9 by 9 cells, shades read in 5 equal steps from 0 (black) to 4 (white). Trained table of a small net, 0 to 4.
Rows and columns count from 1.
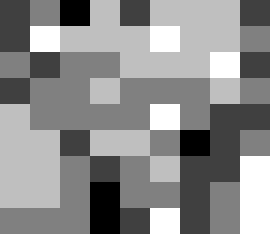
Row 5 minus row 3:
1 1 0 0 -1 1 -1 -3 0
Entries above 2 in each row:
4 7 4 2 2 4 4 3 2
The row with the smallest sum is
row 1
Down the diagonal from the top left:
1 4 2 3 2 2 1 2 4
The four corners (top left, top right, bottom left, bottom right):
1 1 2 4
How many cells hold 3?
24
